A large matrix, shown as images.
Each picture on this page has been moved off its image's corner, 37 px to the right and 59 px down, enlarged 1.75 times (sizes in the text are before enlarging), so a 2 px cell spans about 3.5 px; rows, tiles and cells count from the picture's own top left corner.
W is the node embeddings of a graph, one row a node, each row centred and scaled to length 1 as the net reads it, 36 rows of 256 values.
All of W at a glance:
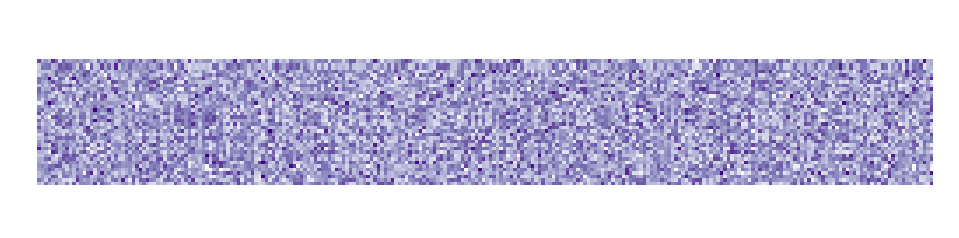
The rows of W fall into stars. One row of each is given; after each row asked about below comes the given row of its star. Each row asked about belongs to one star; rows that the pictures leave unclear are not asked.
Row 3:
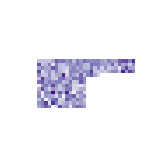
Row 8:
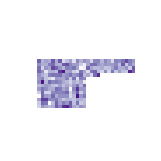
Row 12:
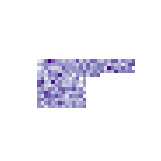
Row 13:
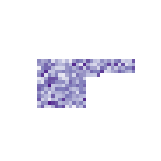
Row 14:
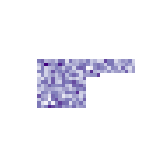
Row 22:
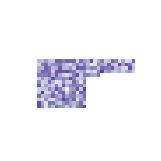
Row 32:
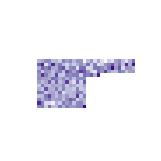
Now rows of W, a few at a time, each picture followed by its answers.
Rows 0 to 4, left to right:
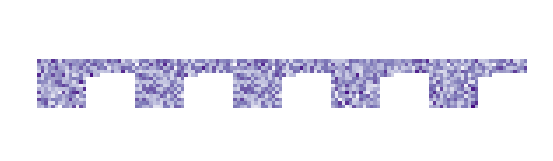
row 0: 3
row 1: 32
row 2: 32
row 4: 13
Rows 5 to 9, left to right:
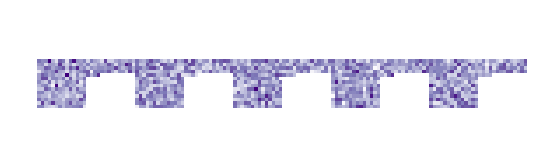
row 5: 32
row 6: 8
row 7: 22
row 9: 32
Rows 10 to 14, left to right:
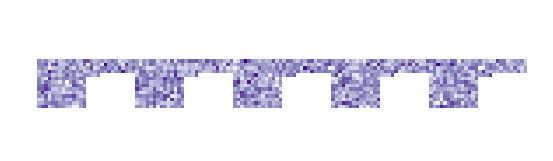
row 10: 13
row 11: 13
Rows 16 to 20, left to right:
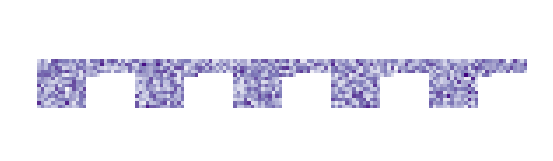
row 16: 22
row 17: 14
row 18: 22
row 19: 3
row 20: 12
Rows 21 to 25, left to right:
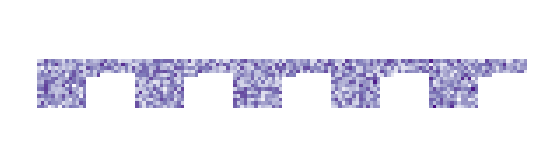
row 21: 13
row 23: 12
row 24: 3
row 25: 12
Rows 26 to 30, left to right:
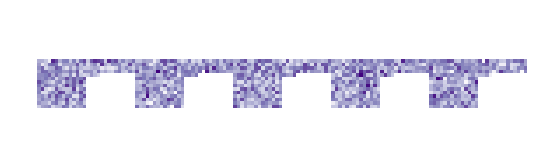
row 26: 3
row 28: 32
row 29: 3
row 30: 8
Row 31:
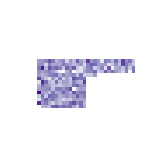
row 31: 8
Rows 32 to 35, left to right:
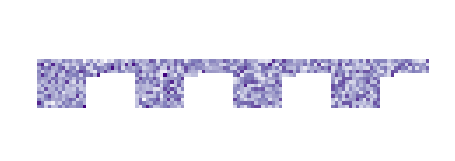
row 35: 13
